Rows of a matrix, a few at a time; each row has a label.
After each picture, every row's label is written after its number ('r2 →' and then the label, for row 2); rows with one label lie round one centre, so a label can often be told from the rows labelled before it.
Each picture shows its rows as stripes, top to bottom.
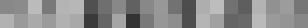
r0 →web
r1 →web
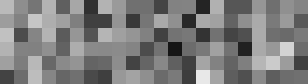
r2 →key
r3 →web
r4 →key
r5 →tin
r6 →web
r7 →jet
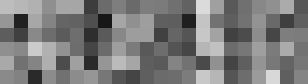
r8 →web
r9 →jet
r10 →jet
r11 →web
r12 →key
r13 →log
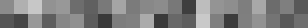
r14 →web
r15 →jet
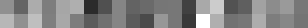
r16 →web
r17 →web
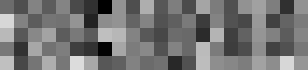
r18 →jet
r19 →key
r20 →key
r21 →jet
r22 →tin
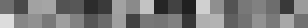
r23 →jet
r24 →web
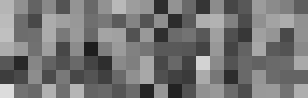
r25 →key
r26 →tin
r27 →key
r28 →key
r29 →jet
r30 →jet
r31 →tin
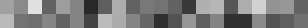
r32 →web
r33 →key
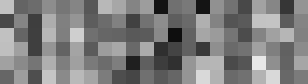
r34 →key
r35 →log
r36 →tin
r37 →key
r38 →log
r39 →log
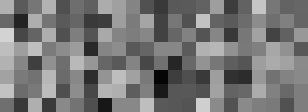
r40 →key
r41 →jet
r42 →key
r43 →web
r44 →tin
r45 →key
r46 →key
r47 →jet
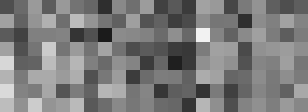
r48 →jet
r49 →tin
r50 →jet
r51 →tin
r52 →tin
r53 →web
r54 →key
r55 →web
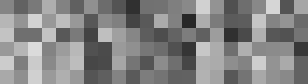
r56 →log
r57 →web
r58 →key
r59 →web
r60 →web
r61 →web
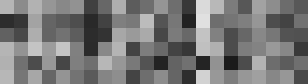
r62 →web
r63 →jet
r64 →jet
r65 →web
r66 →key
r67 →web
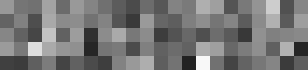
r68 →log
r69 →log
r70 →key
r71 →web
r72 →jet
